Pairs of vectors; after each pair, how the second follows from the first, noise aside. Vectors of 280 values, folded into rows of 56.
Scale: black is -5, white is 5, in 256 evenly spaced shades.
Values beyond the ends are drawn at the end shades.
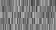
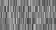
wrapped around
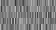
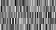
scaled up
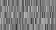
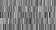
wrapped around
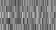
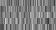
wrapped around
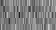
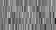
wrapped around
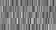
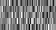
scaled up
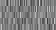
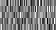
scaled up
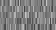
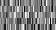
scaled up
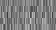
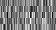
scaled up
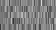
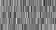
wrapped around
